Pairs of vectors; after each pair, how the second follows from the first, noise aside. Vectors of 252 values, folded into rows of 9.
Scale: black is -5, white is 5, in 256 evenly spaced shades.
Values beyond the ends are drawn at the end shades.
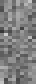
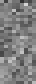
wrapped around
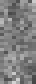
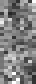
scaled up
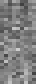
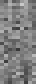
negated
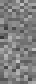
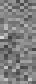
negated
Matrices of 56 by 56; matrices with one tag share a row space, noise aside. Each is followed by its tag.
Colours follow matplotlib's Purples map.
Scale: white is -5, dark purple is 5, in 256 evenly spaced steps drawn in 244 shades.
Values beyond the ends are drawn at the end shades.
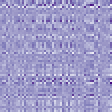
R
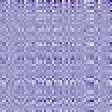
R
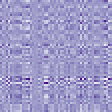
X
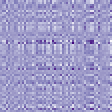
R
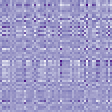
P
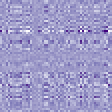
X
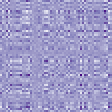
X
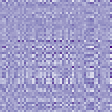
R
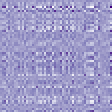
R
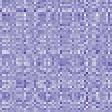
P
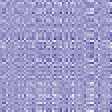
R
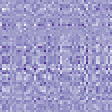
P
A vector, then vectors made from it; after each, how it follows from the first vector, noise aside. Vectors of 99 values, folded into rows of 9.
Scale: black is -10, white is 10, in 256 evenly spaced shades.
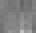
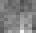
scaled up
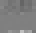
partly zeroed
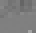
partly zeroed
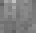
reversed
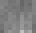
copied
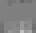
partly zeroed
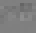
partly zeroed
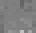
partly zeroed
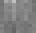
reversed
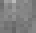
reversed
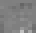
partly zeroed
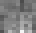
scaled up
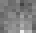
scaled up
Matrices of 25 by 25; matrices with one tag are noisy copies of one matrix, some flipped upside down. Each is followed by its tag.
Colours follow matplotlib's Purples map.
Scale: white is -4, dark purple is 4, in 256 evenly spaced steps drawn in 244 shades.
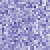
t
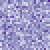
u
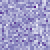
t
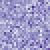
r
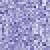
t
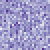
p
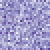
u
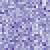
t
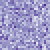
t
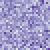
r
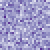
u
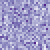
t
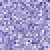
r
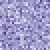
u
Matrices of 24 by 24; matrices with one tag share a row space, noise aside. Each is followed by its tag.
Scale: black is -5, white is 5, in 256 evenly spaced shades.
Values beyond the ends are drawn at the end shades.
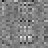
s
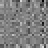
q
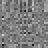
s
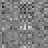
s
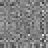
q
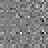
q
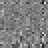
q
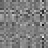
q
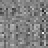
q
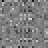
s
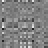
s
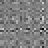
q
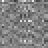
s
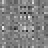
s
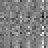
q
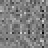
q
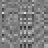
s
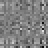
q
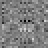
s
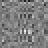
s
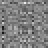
s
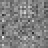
s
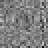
q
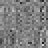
q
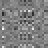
s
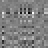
s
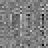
q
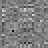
s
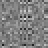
s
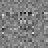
s
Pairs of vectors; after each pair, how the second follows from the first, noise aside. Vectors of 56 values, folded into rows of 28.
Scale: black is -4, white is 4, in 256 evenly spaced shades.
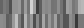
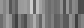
sign-scrambled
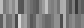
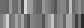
wrapped around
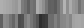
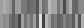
sign-scrambled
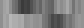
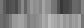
wrapped around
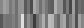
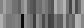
sign-scrambled
